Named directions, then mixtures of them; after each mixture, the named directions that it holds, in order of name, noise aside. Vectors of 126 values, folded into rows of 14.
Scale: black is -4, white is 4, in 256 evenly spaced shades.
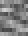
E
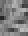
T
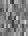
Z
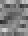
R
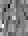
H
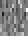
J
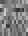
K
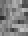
T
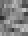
T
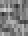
E, J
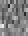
H, J, Z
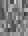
J, T, Z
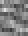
E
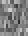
E, H, Z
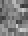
R, T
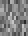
Z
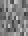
T, Z
